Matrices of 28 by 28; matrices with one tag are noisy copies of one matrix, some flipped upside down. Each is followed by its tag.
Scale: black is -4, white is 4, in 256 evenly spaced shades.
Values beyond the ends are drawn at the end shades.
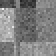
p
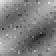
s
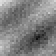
s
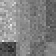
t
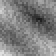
s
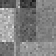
p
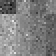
t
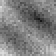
s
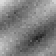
s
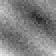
s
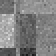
p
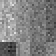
t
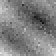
s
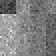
t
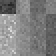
t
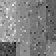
t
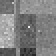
p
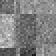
p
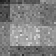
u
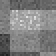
u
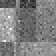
p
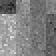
t
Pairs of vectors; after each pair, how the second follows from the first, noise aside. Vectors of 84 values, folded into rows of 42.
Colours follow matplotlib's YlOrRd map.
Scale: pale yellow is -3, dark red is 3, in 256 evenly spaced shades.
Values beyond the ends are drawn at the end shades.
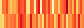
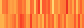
shrunk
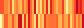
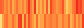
shrunk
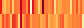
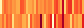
reversed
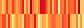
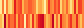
reversed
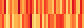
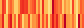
reversed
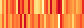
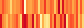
reversed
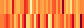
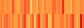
shrunk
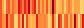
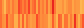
shrunk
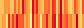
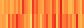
shrunk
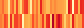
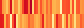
reversed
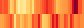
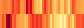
reversed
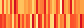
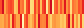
reversed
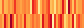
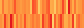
shrunk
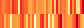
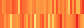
shrunk
